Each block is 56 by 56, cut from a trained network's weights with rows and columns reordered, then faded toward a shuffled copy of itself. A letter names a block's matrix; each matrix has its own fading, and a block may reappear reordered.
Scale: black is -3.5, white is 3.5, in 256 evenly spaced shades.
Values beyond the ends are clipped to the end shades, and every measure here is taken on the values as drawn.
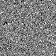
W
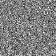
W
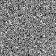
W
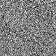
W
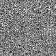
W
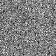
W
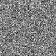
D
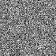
D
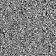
W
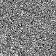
W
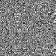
D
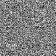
D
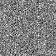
W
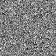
D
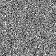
W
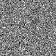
W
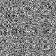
D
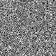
W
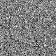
W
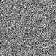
W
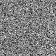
W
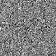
W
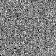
W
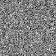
W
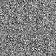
D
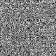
D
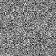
D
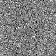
W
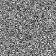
D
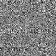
D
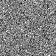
W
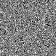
W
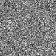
D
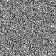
W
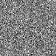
W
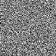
D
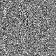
W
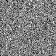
W
